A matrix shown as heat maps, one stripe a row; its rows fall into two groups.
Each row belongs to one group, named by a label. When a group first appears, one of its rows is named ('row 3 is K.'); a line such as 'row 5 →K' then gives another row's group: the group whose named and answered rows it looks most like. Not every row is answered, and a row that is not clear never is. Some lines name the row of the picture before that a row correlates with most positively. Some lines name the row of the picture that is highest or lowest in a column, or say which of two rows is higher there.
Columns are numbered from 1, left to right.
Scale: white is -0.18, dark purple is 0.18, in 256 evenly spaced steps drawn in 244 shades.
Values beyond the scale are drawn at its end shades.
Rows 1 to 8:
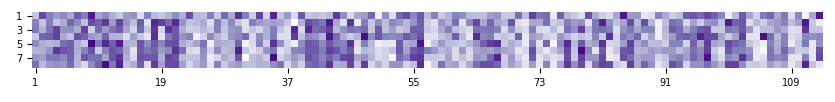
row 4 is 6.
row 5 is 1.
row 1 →6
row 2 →1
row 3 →1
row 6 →1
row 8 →1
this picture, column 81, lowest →6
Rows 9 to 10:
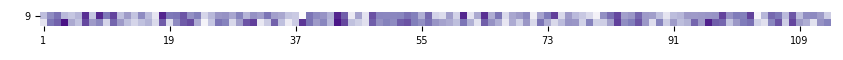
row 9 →6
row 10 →6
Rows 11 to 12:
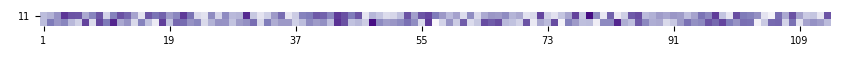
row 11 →1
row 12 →6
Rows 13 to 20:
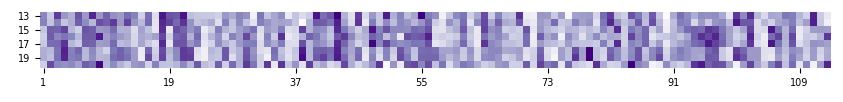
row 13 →1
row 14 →1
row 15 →6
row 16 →6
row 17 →6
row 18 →1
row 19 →1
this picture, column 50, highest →13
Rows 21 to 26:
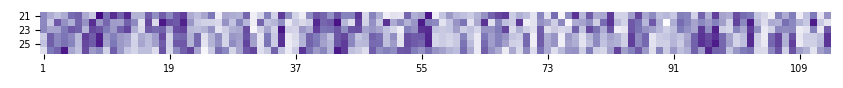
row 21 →1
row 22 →1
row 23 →1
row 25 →6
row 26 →6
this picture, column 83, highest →26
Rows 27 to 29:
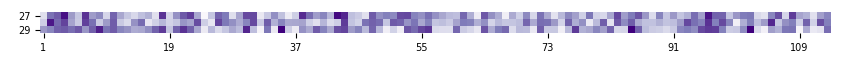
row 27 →6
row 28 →6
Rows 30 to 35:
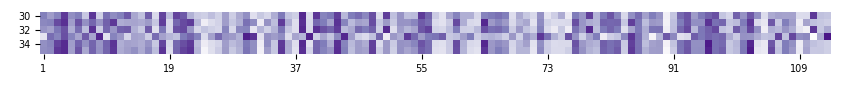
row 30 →1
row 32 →1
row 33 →6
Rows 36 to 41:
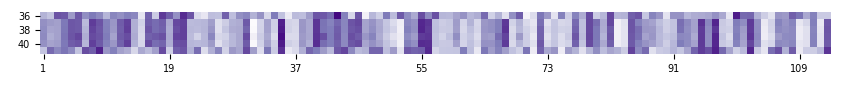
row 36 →1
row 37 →1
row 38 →1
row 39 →1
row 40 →1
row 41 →6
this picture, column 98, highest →41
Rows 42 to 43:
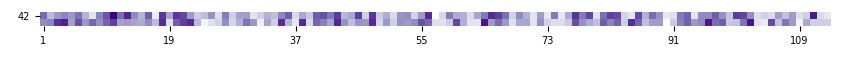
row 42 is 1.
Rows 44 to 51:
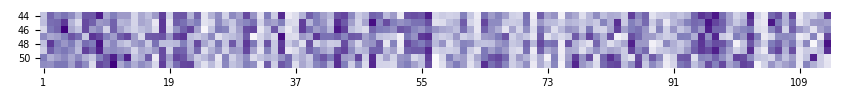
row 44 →6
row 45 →6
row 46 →6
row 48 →6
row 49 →6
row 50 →1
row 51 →1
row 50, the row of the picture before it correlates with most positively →42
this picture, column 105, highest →45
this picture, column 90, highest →48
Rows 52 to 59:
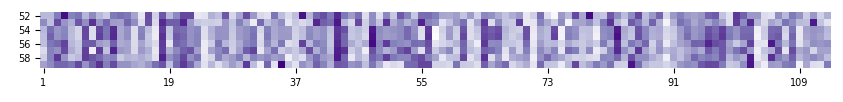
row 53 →1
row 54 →6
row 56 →6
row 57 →6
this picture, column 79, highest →52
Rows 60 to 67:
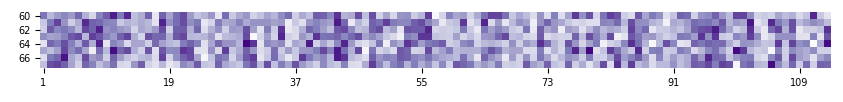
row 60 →1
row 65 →1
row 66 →6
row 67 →6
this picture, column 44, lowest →60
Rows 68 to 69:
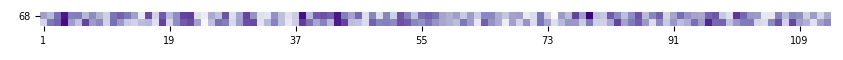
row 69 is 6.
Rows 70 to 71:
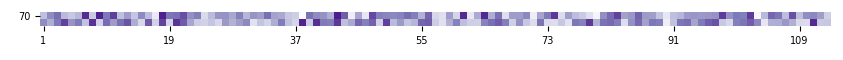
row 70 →6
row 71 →1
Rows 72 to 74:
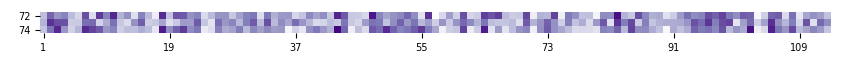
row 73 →6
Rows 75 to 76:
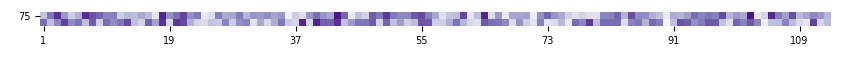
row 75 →6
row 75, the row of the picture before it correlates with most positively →74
